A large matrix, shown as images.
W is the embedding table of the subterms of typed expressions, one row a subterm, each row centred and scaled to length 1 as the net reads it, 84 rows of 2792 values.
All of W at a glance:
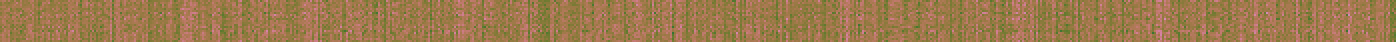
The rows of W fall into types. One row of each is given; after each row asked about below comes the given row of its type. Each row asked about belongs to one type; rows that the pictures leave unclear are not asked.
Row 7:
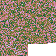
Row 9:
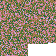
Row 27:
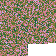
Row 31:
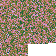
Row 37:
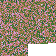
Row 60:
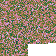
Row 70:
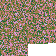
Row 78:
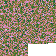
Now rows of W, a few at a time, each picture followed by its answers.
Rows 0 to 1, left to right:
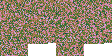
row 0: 9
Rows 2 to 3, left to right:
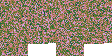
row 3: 7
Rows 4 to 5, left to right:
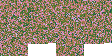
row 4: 31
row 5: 37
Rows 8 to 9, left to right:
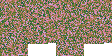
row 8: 70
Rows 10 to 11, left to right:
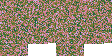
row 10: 27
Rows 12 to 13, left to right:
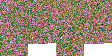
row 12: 7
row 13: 27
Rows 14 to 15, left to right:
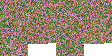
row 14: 70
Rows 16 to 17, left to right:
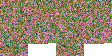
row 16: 78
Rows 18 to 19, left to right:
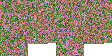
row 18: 9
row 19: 70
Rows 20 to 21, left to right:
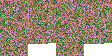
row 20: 70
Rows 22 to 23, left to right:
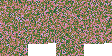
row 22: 37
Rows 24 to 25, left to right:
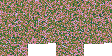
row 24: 27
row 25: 27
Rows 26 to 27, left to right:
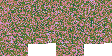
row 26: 7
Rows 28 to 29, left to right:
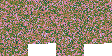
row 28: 60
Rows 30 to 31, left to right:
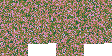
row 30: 37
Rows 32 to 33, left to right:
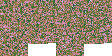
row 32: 78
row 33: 7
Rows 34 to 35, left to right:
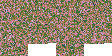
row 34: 31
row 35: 78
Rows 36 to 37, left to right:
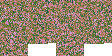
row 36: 70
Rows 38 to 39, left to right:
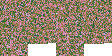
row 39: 78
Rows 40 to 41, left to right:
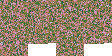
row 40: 37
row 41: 9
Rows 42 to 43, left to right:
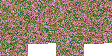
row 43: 7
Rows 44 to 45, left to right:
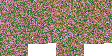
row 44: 7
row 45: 31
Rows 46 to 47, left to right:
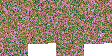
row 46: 37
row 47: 27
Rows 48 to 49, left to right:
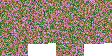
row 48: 70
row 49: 27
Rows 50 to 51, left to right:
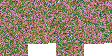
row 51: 27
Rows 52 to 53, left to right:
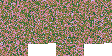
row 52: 37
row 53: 27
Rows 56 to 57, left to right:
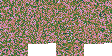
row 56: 78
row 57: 27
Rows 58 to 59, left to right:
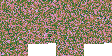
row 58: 27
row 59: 9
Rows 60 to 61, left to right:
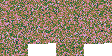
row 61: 60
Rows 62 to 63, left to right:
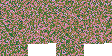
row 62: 60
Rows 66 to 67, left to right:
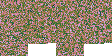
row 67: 70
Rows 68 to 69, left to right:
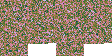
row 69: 31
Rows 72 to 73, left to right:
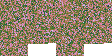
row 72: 70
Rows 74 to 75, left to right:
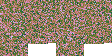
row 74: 78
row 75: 37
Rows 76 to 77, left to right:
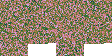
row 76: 70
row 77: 37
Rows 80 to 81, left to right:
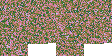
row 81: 9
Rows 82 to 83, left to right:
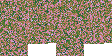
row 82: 70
